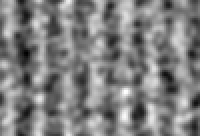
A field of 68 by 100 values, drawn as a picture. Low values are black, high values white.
Overall the values sit about 50% of the way up the scale. There is no seam. No lone cell stands out from its neighbours. Upright stripes repeat 7 times across the table. The middle left is the ninth with the lowest average.
